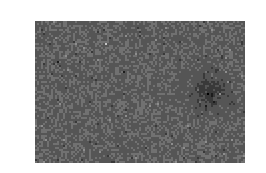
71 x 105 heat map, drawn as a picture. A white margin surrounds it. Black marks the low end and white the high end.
No single row or column stands out from its neighbours. Fine speckle covers the field. There is no overall slope. A single dip lies in the middle right. The ninth with the lowest average is the middle right.
